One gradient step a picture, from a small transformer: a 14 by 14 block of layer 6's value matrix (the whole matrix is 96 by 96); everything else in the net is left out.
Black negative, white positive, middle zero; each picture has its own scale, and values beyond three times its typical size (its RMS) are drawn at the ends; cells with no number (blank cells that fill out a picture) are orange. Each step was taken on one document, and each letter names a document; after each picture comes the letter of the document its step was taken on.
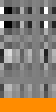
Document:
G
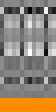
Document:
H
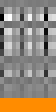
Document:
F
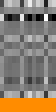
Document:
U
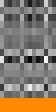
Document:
U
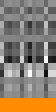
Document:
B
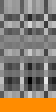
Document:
U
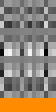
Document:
F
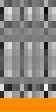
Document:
F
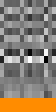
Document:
B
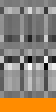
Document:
H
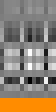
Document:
H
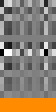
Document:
G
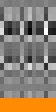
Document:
B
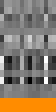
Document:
U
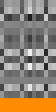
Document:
H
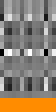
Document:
F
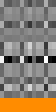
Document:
U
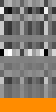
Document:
G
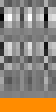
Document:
F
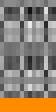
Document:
H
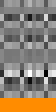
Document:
H
